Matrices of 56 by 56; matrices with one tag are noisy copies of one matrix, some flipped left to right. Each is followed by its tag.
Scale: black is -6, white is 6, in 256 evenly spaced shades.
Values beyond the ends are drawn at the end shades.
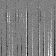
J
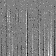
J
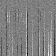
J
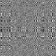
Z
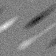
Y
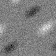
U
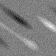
Y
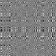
Z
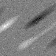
Y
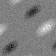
U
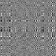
Z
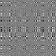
Z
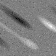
Y
